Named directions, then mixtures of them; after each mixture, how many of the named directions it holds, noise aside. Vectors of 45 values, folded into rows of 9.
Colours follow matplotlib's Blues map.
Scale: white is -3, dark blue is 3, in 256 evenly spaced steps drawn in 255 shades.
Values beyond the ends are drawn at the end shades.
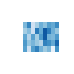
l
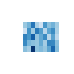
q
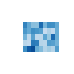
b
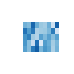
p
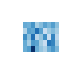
two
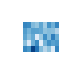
three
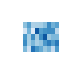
two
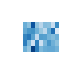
two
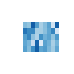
one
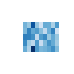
two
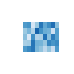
three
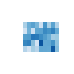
three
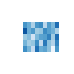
three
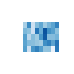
one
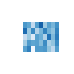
one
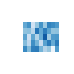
two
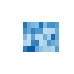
one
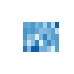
three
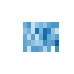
one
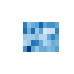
three
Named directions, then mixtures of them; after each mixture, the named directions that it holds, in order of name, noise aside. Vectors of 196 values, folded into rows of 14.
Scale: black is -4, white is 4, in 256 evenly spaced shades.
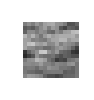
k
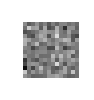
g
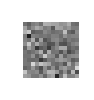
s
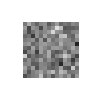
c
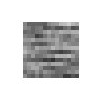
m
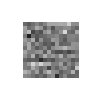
m, s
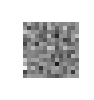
g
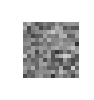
c, m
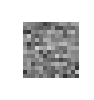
m, s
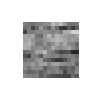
k, m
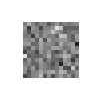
c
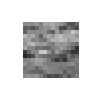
k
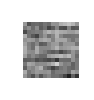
g, m
